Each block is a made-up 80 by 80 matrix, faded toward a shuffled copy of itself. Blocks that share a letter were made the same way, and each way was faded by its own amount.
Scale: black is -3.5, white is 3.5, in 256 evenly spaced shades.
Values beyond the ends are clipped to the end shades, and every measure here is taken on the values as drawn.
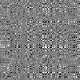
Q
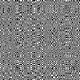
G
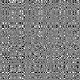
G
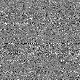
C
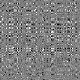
Q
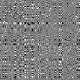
Q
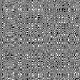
G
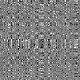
Q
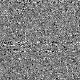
C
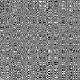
G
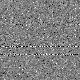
C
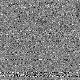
C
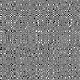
Q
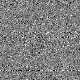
C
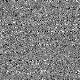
C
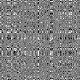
Q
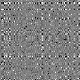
Q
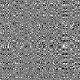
G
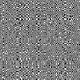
Q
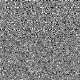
C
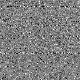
C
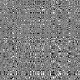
G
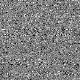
C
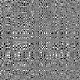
G
